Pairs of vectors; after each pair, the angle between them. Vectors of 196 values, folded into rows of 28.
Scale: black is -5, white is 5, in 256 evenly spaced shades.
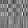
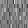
orthogonal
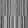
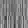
nearly opposite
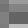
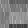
nearly opposite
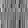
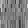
nearly parallel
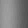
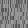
orthogonal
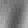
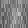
partly opposed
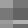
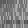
partly opposed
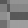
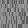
orthogonal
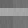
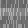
partly aligned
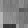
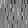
orthogonal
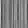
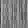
nearly opposite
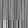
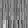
nearly parallel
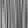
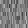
orthogonal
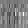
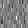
orthogonal
